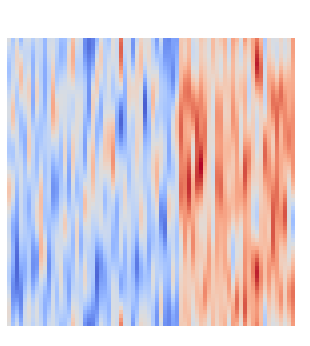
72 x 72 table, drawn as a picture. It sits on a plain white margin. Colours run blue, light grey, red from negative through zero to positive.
Grain: streaks running down. Ninth with the lowest average: bottom left. Seam: vertical, 60% of the way across, the right part higher.
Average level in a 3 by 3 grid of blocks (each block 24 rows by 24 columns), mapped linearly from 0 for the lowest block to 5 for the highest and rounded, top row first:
1 2 4 / 1 2 5 / 0 1 5
